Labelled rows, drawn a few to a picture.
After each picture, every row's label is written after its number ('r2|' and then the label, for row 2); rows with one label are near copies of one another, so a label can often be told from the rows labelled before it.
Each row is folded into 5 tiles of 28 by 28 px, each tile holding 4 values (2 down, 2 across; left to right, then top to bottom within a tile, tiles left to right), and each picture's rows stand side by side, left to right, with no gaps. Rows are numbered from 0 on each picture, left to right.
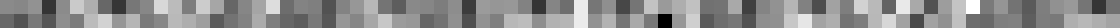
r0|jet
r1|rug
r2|jet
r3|jet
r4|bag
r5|jet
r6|rug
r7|jet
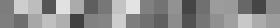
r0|rug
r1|jet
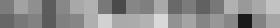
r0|jet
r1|bag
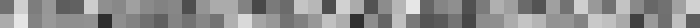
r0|bag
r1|jet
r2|rug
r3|jet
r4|rug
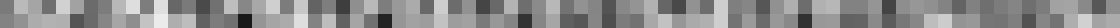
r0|rug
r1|bag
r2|bag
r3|bag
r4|jet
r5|bag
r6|jet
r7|jet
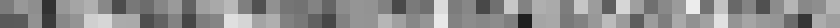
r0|jet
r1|jet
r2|jet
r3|bag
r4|rug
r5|bag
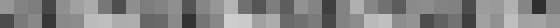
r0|jet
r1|jet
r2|jet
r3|jet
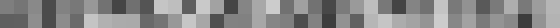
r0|jet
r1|rug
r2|jet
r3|bag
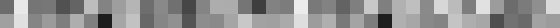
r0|bag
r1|jet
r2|bag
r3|rug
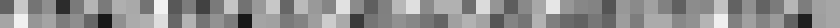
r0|bag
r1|bag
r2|rug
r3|rug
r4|jet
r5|bag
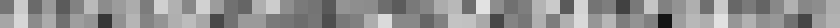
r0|bag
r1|rug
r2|jet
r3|rug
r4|bag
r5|bag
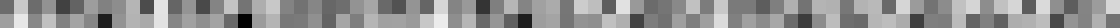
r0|bag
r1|bag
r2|jet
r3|bag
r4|rug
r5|bag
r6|rug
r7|rug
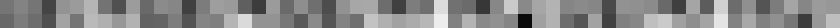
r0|jet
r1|jet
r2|jet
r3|bag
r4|jet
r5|bag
